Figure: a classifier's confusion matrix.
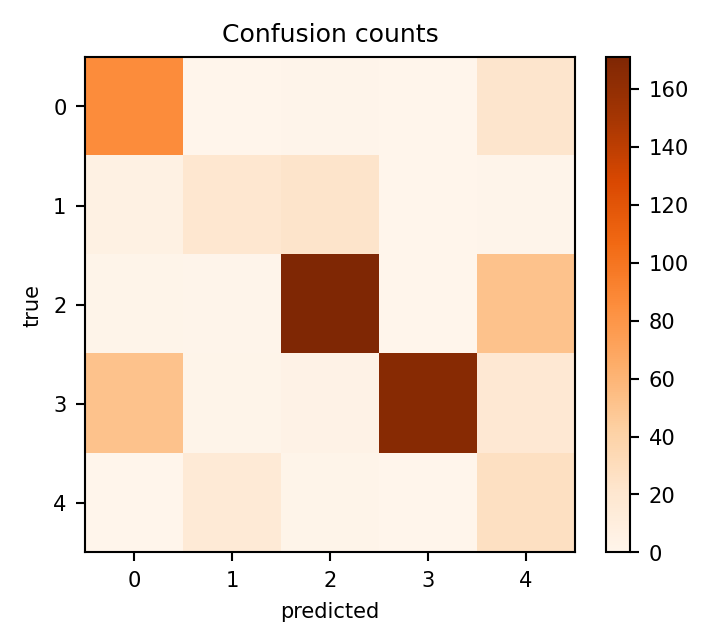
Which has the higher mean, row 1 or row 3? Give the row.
3
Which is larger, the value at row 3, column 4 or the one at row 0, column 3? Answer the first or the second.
the first
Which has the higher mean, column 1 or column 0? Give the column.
0
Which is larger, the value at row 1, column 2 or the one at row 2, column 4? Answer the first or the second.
the second
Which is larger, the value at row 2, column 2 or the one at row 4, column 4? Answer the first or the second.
the first
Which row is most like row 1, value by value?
4
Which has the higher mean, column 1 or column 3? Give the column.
3
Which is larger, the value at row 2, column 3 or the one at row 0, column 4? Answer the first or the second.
the second
